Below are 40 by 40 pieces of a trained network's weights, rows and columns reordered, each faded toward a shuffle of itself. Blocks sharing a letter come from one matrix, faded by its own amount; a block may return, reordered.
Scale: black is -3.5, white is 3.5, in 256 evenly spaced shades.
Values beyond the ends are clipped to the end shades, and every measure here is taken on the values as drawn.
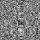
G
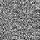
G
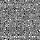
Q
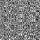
G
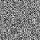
G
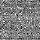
Q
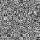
G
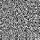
G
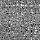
Q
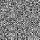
G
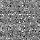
Q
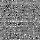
Q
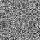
G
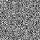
G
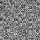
G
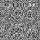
G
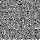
Q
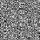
G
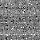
Q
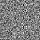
G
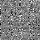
Q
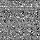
Q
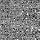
Q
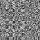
G
